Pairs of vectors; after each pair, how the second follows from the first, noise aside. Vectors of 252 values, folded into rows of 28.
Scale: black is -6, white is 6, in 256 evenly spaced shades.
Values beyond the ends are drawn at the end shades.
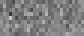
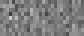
sign-scrambled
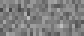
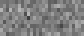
negated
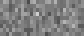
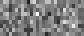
scaled up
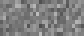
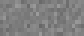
shrunk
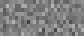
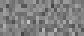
negated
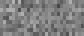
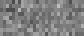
negated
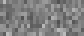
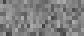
negated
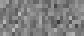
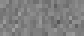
shrunk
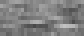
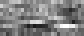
scaled up
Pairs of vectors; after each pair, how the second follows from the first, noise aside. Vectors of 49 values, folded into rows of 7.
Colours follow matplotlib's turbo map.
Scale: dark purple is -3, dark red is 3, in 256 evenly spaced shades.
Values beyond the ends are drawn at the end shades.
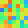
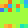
partly zeroed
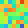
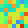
negated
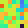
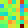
sign-scrambled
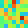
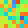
negated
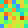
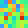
sign-scrambled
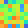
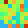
negated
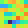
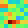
negated
